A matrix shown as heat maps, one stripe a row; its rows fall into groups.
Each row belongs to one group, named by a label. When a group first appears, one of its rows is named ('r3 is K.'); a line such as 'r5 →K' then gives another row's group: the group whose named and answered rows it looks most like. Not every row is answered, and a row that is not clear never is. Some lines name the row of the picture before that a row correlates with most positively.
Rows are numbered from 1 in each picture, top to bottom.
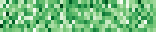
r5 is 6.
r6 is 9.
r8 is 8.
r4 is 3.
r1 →3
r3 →8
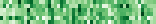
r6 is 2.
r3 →2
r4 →2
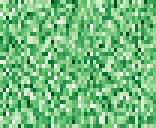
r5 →3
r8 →8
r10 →6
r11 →6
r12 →9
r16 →2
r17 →9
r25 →3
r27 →3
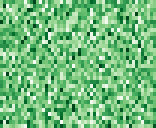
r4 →8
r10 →8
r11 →2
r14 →2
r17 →9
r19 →3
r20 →6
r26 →8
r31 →3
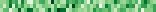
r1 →6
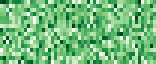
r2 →2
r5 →8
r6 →8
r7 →2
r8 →6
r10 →3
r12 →8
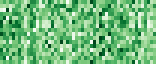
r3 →3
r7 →9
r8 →8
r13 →3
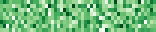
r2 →2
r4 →8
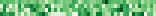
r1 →3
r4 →6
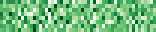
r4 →6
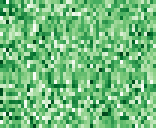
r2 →6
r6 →3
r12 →6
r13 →3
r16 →6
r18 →9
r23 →3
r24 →6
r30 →9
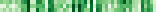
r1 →2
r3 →2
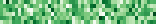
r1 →3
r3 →6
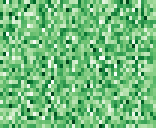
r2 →2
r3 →8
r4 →6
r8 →9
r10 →9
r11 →8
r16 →8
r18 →9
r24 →6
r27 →6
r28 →2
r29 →8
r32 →9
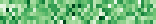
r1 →2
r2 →2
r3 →3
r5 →9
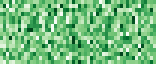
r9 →3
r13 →3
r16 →2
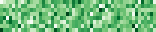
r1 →2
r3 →9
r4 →8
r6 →6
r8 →8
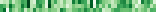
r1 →2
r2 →2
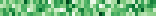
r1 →8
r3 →6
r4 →9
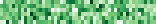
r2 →9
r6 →3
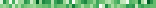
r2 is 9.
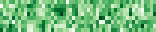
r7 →6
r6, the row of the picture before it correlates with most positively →2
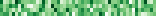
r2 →6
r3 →8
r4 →9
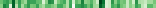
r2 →9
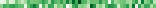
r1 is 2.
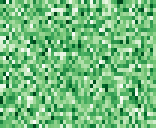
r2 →8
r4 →8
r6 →8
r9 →9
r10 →3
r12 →2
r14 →6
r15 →3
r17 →9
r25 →6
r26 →6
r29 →9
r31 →8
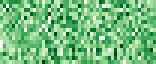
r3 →3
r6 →6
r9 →8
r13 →2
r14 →2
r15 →6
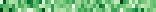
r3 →6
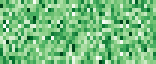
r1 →8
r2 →6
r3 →2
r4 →9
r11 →3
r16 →9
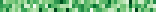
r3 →8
